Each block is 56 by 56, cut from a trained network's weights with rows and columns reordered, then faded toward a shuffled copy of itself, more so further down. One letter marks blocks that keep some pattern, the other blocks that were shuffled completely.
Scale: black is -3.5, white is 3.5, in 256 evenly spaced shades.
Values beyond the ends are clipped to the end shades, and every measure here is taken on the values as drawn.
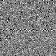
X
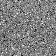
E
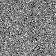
E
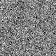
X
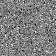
E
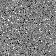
E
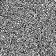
X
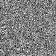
E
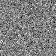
E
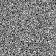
X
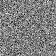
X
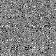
X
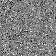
E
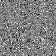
X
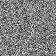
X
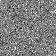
E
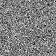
E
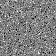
E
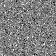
E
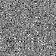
X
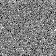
E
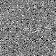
X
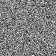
E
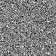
X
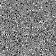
X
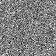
E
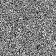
E
